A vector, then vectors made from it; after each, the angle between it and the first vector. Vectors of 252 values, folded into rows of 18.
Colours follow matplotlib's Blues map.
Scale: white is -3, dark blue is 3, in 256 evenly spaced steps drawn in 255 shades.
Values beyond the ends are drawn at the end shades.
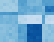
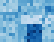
nearly parallel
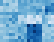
nearly parallel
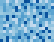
orthogonal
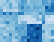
nearly parallel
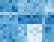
nearly opposite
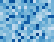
orthogonal
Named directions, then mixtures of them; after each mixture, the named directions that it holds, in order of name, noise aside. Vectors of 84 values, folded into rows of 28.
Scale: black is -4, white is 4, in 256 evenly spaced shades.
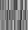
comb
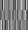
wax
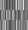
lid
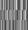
comb, wax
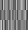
wax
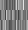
lid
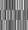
lid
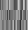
comb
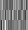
lid, wax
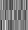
lid, wax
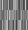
comb, wax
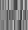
comb
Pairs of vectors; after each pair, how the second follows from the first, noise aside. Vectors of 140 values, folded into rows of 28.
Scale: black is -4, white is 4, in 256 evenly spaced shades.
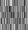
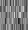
wrapped around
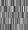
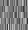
wrapped around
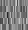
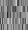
sign-scrambled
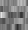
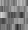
copied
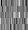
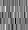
wrapped around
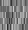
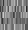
wrapped around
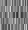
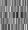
copied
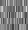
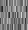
sign-scrambled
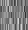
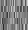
wrapped around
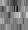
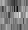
copied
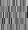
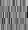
copied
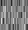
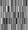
wrapped around
